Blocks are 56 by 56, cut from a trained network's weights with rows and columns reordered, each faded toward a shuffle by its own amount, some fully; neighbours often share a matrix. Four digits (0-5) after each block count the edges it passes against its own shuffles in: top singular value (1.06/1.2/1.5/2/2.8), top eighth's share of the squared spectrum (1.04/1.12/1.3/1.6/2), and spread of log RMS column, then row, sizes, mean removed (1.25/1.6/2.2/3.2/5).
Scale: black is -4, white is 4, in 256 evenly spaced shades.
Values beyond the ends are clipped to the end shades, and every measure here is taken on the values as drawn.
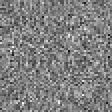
3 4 1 1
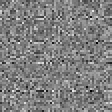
4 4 1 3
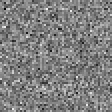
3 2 0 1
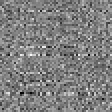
4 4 1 3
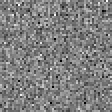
1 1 0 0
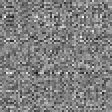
4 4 1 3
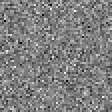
2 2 0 0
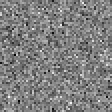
0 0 0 0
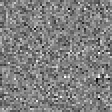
3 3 1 1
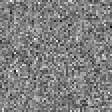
2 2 0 0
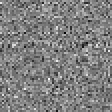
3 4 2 2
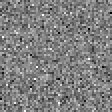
0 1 0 0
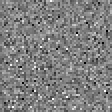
1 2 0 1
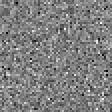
2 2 0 1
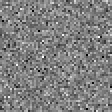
0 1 0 0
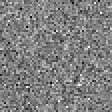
2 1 0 0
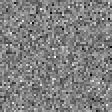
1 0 0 0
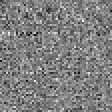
3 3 0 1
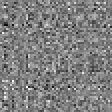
4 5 2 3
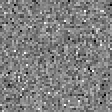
0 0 0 0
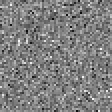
0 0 0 0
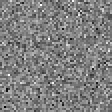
0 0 0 0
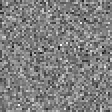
1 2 0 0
